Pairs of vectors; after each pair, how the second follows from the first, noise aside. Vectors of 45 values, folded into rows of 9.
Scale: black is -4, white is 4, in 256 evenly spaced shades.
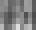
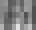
copied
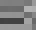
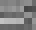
negated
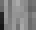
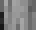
copied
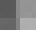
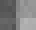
copied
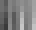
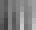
copied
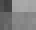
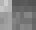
negated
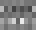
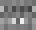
copied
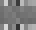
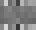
copied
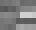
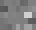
partly zeroed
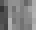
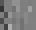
partly zeroed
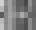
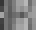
negated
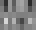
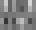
negated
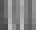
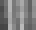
copied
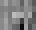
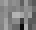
copied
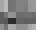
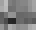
copied
